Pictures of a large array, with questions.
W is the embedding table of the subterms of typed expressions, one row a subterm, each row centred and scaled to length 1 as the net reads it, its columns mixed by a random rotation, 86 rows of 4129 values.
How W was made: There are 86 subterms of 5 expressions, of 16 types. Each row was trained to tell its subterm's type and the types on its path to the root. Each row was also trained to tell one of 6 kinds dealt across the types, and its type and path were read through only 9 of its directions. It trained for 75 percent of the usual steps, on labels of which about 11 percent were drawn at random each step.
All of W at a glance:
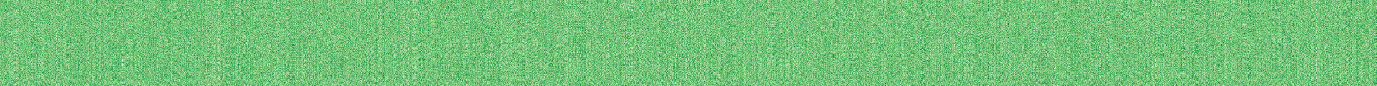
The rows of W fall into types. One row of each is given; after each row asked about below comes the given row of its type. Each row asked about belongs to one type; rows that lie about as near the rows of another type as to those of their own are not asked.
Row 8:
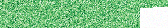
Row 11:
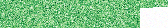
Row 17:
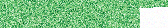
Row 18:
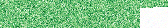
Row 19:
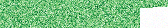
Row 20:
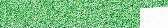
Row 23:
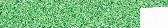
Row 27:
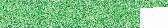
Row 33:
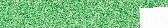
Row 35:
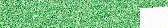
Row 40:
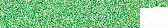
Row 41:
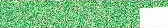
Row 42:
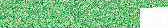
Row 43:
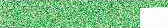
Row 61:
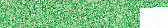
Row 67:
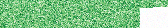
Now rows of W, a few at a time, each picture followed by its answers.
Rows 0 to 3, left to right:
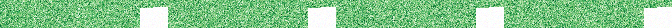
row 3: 41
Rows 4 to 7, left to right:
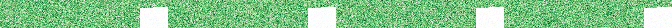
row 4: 61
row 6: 8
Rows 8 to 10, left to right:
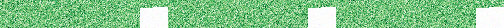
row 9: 19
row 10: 19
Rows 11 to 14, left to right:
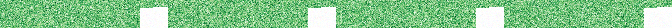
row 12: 17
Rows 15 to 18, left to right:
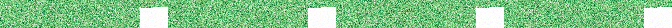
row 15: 17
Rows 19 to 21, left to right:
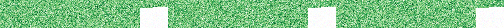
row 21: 42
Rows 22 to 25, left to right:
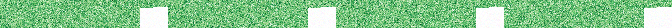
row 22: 33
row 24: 42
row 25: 43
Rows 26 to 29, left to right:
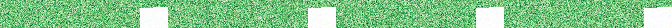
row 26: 42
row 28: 35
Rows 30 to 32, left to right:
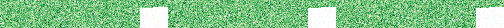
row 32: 35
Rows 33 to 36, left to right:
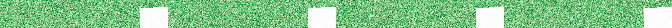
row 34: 8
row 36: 41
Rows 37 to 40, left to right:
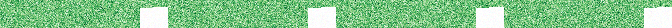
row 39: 33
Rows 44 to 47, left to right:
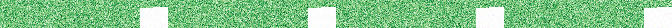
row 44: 40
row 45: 40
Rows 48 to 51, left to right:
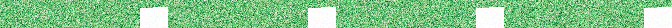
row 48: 19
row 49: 61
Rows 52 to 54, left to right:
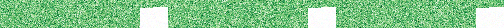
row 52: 35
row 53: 27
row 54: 33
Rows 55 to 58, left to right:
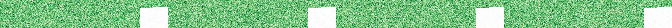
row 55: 42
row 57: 33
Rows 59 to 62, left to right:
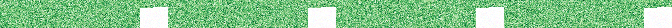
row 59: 35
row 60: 23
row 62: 33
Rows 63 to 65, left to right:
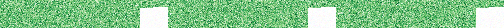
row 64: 23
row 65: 23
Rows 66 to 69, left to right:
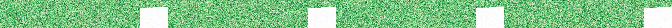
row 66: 19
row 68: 35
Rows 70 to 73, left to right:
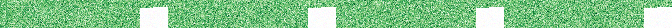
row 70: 41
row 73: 18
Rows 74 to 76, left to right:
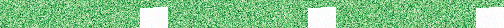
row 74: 67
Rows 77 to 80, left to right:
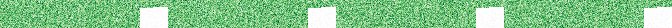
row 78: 19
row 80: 27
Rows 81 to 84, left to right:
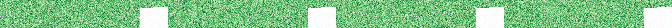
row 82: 23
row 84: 41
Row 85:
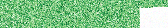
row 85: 20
